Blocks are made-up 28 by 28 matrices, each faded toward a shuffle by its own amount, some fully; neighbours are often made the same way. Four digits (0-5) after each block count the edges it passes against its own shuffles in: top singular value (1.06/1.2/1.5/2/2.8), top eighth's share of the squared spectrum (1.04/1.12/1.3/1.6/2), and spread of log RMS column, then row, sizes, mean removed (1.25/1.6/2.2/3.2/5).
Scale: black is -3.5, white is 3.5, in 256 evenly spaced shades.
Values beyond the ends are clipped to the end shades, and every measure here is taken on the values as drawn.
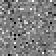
0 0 0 0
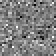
2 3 0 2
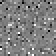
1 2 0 0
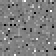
0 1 0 0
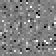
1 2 1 0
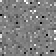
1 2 1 0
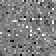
0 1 0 0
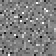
0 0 0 0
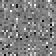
2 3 2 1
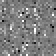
2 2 1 0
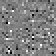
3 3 1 1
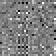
3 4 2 1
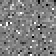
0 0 0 1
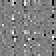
3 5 2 1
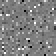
1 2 0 0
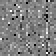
2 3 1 0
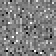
2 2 0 1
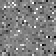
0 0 0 1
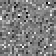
0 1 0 0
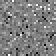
0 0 0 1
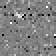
2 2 0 1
